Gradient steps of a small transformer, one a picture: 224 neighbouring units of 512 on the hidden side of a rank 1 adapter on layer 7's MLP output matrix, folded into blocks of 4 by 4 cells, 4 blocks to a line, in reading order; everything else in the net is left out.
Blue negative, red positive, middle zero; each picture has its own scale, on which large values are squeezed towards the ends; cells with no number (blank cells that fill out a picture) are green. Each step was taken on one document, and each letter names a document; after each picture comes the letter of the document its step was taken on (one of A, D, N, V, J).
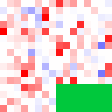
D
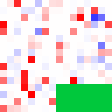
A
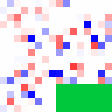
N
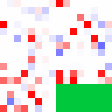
N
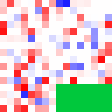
D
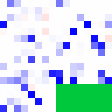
N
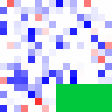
N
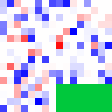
D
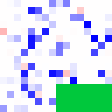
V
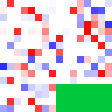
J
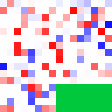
J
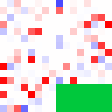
A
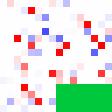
V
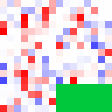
A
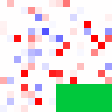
V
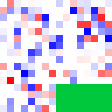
J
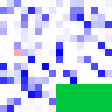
J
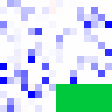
A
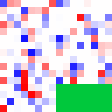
D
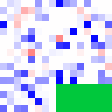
N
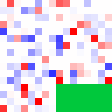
D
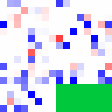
N
